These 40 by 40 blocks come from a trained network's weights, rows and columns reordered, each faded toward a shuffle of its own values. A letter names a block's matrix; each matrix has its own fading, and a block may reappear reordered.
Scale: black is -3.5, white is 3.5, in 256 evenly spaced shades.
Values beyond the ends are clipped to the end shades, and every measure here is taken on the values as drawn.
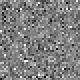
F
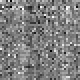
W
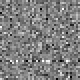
F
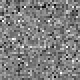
F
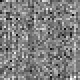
W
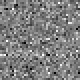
F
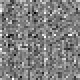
W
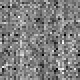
W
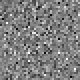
F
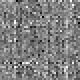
W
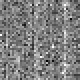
W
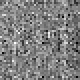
W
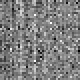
W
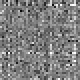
W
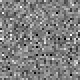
F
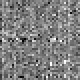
W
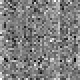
W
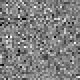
F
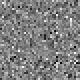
F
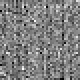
W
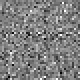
F
